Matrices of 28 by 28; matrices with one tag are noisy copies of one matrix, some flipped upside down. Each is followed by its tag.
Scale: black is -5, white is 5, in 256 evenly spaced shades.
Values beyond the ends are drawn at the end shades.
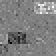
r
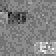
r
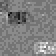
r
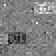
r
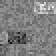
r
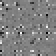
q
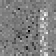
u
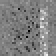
u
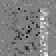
u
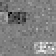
r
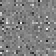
q
